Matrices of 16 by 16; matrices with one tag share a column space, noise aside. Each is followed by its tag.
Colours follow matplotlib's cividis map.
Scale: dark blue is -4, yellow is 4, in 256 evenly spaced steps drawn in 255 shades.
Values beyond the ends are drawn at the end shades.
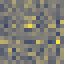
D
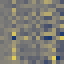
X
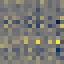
D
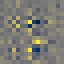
D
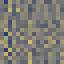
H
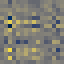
D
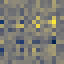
D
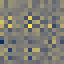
D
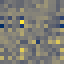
D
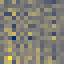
X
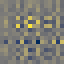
D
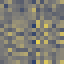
H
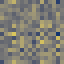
H
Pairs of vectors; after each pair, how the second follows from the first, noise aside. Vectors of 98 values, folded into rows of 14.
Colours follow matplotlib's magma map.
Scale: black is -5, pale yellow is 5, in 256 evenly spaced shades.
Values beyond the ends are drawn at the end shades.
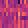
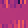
partly zeroed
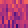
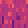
partly zeroed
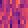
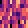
scaled up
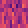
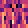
scaled up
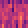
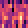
scaled up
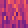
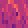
partly zeroed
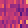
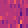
partly zeroed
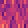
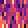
scaled up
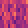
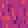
partly zeroed
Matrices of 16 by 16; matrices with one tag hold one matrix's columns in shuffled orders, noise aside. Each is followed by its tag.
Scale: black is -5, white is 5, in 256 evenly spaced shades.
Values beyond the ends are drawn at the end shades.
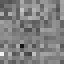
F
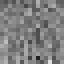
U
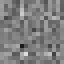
F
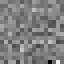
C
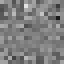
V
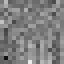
U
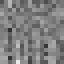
U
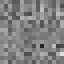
F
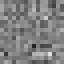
F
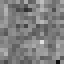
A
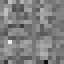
A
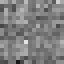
A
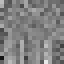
U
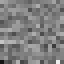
C
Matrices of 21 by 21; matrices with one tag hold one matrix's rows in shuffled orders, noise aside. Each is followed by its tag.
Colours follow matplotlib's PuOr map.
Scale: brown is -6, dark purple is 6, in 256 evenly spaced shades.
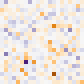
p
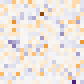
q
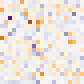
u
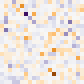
p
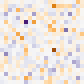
p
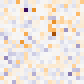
p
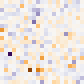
u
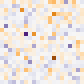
p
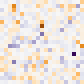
q
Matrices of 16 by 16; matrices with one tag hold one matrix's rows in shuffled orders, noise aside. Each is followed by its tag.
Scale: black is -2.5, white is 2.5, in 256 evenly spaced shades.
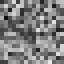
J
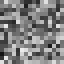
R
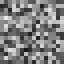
J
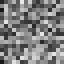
R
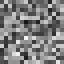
R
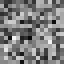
J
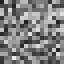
R
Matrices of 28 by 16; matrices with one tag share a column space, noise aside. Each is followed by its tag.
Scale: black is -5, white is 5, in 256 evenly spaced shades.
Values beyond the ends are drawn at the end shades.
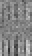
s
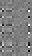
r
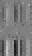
s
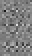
r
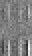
s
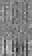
s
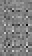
r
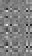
r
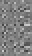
r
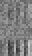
s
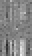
s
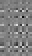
r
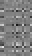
r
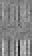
s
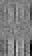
s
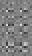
r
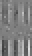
s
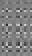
r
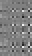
r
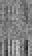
s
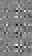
r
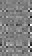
r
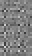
r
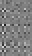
r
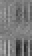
s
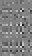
r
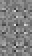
r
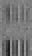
s
